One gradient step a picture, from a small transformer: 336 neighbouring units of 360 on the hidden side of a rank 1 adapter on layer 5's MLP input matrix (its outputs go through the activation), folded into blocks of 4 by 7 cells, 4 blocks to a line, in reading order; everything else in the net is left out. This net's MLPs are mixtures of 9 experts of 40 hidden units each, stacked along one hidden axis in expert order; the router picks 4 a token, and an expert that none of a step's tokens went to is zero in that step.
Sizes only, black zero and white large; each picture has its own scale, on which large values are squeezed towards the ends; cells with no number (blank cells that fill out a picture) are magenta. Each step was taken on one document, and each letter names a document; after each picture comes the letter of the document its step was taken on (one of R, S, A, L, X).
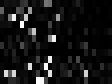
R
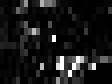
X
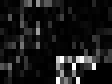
X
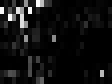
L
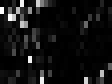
L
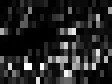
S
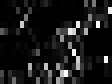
S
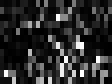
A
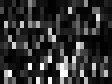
A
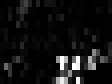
X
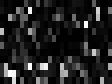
R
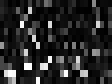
R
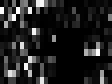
L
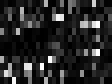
A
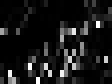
S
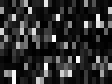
R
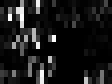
L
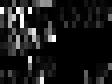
L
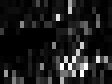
A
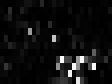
X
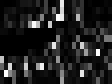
A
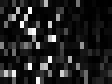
R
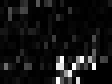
X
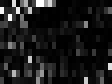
L
